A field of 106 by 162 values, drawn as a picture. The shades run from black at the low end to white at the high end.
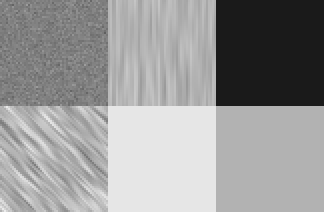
It is made of 2 by 3 panels. Panel 1,1: middling, fine-grained, faint in contrast. Panel 1,2: high, streaked downward, faint in contrast. Panel 1,3: very low, flat. Panel 2,1: high, slanting down to the right. Panel 2,2: very high, flat. Panel 2,3: high, flat.
